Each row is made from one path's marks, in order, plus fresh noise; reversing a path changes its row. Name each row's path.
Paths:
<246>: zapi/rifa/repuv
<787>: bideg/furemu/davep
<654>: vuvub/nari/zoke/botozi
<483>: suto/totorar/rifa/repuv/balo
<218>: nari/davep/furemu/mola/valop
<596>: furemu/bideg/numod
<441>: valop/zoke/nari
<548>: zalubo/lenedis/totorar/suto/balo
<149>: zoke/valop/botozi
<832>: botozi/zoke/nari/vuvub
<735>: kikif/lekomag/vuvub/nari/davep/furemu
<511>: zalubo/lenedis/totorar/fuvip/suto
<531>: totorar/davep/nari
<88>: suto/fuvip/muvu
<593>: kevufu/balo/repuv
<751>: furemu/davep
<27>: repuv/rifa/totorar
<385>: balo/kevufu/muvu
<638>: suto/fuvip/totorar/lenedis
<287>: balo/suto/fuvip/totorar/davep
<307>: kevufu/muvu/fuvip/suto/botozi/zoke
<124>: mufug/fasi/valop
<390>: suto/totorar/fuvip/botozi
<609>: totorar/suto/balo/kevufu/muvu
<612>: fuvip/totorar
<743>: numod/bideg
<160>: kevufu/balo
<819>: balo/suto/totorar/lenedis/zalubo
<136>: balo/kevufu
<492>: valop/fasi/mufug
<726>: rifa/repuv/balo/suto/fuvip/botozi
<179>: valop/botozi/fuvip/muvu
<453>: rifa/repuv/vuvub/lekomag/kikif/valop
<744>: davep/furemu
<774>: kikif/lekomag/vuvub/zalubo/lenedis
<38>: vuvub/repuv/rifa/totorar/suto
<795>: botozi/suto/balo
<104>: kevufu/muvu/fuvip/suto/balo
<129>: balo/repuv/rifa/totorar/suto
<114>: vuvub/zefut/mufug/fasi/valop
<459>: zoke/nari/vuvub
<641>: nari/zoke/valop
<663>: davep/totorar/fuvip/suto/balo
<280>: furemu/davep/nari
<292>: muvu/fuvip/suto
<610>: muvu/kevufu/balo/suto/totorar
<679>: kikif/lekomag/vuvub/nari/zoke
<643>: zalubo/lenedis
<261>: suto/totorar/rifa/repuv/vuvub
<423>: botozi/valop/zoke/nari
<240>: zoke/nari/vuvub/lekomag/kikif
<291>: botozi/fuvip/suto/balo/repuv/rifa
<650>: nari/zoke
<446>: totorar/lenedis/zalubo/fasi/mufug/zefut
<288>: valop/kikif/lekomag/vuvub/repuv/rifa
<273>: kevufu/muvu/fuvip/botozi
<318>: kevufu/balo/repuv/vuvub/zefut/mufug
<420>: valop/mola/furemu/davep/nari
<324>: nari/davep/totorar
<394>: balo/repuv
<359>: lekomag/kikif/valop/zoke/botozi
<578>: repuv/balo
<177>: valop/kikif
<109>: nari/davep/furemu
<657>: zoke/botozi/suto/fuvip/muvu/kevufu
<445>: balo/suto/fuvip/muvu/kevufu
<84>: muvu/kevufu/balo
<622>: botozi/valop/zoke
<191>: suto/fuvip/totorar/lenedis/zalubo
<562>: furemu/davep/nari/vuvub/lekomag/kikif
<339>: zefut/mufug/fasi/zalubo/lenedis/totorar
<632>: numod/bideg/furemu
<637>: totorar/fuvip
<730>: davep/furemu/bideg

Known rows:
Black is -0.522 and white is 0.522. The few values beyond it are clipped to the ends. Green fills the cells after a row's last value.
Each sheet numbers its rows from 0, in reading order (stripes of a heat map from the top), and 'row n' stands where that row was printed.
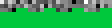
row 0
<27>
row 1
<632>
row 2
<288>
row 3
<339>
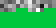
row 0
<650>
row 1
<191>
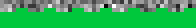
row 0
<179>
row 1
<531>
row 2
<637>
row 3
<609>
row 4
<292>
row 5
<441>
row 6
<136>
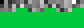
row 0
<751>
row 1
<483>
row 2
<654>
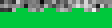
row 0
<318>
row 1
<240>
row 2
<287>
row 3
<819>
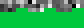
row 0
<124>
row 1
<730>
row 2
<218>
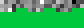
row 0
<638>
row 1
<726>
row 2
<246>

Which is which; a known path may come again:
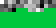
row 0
<27>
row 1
<774>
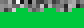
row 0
<832>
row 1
<744>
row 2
<136>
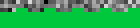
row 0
<318>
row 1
<288>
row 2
<261>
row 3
<441>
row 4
<679>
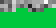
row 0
<795>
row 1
<622>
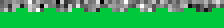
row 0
<160>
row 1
<191>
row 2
<787>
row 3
<291>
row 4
<726>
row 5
<511>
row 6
<657>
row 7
<124>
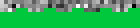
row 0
<819>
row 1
<273>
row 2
<531>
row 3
<38>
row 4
<84>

